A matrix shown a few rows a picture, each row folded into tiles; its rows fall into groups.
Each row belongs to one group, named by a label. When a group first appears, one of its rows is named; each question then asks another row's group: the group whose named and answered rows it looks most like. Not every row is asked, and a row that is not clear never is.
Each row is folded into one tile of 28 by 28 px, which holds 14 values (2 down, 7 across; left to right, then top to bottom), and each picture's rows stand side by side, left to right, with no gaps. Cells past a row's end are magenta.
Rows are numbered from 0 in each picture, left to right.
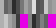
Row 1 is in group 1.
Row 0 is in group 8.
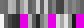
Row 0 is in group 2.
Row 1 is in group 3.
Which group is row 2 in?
8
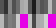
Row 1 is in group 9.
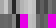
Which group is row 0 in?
1
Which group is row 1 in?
8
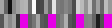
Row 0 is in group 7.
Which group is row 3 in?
2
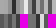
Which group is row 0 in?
1
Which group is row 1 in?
3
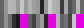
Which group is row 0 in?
2
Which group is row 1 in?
1
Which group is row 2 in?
9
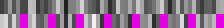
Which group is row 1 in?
8
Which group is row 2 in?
7
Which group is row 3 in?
8
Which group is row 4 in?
1
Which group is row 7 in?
9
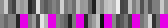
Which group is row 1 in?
3
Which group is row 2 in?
2
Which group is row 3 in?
7
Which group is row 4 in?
1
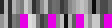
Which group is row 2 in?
7
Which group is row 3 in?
8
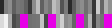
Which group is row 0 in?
8
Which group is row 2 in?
8
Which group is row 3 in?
7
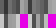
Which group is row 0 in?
9
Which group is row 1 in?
9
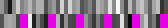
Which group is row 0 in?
7
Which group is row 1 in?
2
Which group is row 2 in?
2
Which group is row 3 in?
7
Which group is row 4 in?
1
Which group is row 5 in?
8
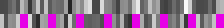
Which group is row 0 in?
9
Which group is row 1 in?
3
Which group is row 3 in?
1
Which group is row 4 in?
2
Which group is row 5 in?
3
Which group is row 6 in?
7
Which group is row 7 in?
9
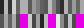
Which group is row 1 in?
9
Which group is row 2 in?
3
